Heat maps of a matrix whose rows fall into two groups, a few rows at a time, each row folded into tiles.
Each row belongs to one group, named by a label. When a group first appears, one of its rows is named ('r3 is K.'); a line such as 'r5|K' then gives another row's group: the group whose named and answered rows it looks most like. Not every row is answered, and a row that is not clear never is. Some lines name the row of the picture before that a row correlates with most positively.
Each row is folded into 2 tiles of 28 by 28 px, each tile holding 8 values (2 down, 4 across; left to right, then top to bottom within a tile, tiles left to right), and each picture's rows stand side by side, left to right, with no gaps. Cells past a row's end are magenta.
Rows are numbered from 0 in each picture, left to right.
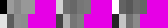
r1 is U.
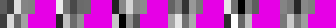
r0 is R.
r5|U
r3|U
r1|U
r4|U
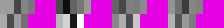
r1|R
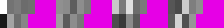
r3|R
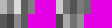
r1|U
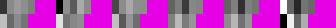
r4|U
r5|U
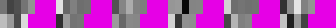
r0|R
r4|U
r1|U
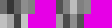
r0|R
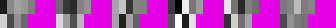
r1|R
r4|U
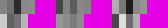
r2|U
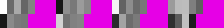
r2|U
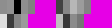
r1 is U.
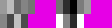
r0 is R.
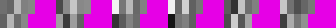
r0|R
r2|U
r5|U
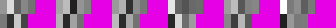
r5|U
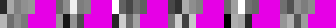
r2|U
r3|R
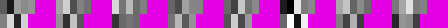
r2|U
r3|R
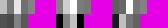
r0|U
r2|R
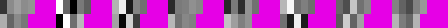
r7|R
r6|R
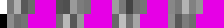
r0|U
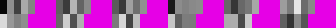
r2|R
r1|R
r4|R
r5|U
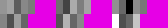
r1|R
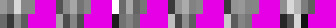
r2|U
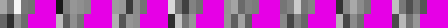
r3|U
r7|U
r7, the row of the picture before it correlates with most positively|2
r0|U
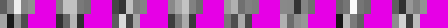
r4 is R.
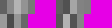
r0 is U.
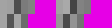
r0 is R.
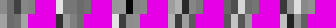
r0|R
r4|R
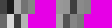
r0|R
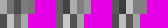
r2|R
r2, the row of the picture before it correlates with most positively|0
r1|R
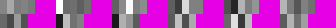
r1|U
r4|R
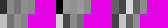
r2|R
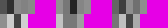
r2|R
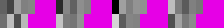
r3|U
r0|R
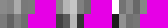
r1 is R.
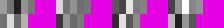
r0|U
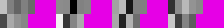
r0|U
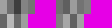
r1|R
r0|U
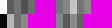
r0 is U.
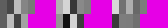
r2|U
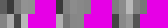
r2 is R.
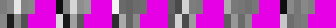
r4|U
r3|R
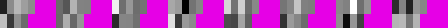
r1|R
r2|U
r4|U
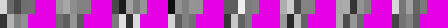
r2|R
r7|U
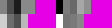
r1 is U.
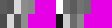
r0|R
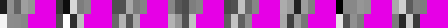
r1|R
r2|R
